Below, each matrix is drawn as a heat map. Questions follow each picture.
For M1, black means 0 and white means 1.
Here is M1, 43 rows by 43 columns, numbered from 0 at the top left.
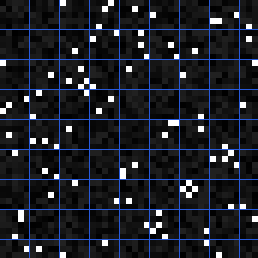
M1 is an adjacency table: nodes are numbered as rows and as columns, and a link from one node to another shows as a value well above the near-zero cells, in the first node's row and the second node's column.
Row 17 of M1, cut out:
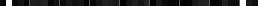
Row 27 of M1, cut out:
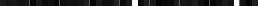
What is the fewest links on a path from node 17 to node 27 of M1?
3
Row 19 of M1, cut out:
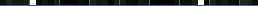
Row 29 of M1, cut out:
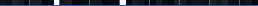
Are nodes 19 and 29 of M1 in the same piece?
yes
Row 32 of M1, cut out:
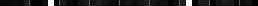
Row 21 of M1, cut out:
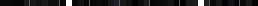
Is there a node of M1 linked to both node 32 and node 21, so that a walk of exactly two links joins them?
no
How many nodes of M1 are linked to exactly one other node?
0
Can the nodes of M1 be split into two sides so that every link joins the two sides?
no
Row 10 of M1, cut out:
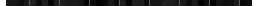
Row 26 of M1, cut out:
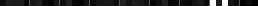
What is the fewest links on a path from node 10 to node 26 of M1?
5
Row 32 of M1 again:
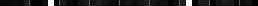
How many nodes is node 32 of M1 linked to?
2
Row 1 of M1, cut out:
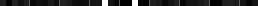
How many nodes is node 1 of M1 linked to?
2
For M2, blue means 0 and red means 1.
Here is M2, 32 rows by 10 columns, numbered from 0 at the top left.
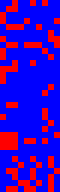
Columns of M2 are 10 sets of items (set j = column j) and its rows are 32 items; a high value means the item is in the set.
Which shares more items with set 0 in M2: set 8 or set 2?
set 2
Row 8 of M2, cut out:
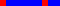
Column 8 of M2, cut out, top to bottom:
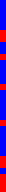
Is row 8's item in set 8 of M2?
no
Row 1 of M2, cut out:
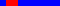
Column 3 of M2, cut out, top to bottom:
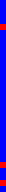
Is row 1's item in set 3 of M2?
no
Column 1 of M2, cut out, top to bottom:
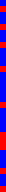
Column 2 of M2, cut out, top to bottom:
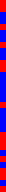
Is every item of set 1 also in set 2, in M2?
yes
